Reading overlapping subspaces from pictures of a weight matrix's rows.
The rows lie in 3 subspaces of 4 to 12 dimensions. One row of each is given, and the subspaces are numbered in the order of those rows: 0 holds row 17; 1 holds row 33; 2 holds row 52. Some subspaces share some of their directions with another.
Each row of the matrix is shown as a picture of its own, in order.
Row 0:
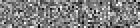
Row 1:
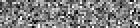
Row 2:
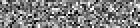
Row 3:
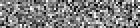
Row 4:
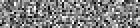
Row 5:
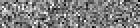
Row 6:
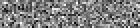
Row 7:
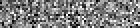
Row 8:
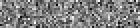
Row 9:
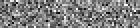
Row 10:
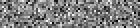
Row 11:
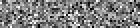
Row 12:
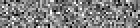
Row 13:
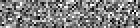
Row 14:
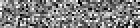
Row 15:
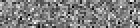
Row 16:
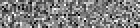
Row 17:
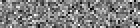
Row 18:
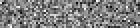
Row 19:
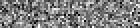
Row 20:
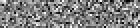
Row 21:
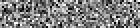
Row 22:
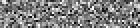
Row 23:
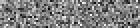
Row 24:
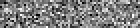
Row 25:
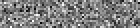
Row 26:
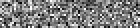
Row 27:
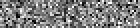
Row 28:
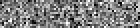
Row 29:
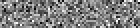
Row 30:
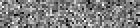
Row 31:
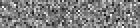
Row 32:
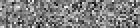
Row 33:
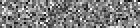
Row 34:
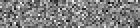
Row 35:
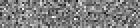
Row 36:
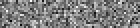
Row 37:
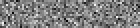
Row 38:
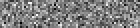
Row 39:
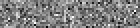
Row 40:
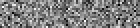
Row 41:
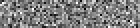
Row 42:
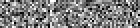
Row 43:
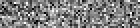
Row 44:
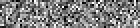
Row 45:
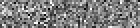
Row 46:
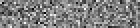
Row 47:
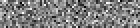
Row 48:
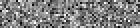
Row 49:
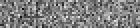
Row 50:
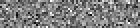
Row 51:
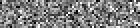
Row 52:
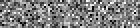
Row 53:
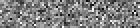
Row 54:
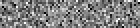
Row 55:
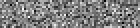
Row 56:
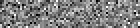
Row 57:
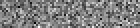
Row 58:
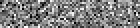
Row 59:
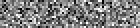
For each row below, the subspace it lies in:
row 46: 1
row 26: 2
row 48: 2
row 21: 0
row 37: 2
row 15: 1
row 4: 0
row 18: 1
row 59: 2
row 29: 0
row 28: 2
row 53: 2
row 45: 1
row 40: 2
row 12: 2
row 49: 0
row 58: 2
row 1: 1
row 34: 2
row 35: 2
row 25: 0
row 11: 0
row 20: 2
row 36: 2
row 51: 1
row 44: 2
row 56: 2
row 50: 2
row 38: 2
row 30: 2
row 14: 2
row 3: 2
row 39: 2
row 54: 1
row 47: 2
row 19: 1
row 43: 1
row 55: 1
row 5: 1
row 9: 2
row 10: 2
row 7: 0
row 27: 2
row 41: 1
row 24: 0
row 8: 0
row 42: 2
